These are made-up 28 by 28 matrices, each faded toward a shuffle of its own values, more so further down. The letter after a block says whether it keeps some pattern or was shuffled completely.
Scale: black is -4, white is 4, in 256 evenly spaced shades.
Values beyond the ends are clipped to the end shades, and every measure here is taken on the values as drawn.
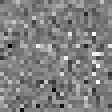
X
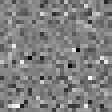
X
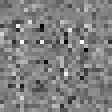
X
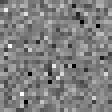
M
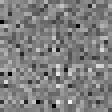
X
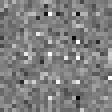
X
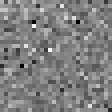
M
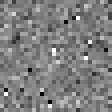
M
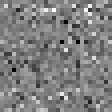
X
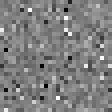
M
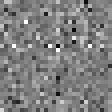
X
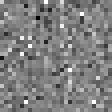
M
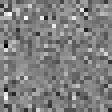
X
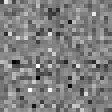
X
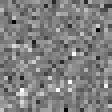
M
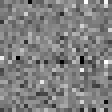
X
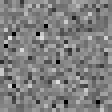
M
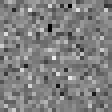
M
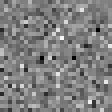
M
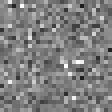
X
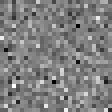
M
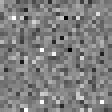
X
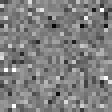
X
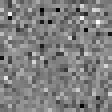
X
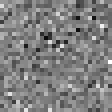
M
